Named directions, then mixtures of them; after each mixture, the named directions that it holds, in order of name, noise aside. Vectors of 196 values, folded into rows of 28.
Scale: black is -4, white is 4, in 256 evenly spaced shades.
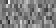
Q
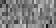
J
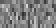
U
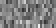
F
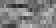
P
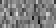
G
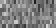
J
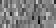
G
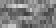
P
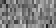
J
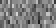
G, Q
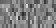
U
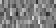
G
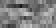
P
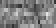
G, P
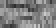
F, P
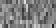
F, U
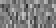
U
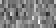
G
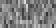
F, U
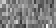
J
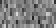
G, J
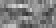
P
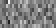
Q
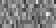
G, U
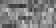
P, U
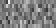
Q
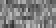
F, P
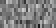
F
